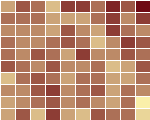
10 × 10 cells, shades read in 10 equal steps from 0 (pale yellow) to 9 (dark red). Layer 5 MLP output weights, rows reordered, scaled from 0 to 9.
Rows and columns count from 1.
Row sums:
58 47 44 48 49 45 42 48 39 40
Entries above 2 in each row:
9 10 10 9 10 9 9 10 9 7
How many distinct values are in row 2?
4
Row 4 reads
5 4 4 5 6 5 2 4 7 6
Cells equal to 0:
1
